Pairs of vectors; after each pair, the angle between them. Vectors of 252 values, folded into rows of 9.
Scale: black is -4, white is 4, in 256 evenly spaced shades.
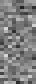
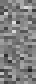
partly opposed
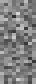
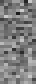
partly opposed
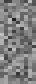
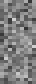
nearly opposite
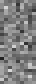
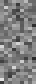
partly aligned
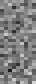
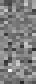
partly opposed
